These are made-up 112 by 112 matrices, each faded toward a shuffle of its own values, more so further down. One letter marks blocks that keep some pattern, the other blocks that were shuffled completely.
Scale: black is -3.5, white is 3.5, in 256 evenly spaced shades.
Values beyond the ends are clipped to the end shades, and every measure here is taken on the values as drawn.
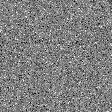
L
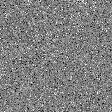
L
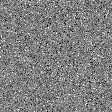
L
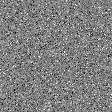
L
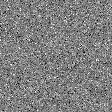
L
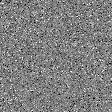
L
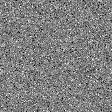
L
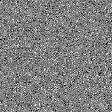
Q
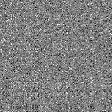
Q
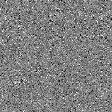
Q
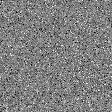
L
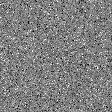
L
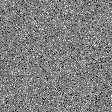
L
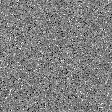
L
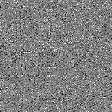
Q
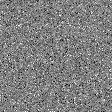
L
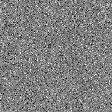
Q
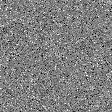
L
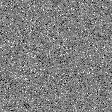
L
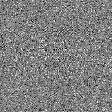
Q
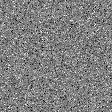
L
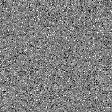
Q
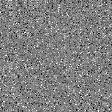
Q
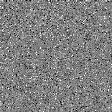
Q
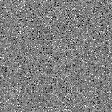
Q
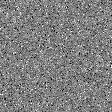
L
